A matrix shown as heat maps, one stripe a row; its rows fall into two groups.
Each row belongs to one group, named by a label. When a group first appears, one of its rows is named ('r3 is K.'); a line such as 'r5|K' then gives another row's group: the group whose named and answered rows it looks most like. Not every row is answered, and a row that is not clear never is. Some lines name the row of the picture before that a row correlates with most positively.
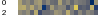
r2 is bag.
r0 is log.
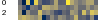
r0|bag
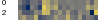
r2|log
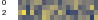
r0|bag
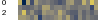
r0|bag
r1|log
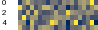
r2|bag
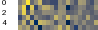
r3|bag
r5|bag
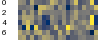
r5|bag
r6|log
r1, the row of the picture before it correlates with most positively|4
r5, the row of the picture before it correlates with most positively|3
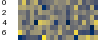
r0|bag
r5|log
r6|log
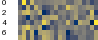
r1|bag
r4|log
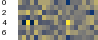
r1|log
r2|log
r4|bag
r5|log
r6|bag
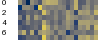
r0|log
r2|log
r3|bag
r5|log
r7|log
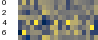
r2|log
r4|bag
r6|bag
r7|log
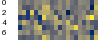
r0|log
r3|log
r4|bag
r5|bag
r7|log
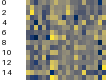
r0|log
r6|log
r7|log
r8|log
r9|bag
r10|log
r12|log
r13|log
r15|log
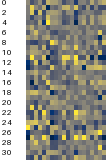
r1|bag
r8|log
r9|bag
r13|log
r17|log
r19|log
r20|log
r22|bag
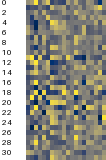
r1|log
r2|bag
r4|log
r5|log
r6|log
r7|bag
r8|bag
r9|log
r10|bag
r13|bag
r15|log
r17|log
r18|bag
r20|log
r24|log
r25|bag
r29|bag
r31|log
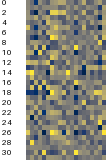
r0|log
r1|log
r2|log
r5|log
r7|log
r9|bag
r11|log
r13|log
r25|log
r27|log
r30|bag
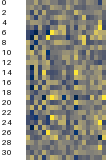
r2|bag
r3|log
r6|log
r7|bag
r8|log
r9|bag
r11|bag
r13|bag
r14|bag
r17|bag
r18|log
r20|bag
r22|bag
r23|log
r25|bag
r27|log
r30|bag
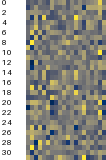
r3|bag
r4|log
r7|bag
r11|log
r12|bag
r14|bag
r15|bag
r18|bag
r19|log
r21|bag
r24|log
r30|bag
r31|log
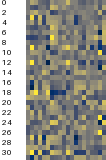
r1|log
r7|log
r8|log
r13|log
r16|bag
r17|bag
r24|log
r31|bag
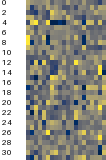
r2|log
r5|log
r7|bag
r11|log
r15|log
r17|log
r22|bag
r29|log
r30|log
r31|bag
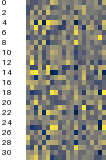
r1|bag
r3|bag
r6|bag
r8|bag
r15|log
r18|log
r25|log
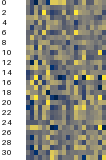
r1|bag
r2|bag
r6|bag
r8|bag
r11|log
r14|bag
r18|bag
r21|bag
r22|bag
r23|bag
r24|log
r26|log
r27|bag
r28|log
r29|bag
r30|log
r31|log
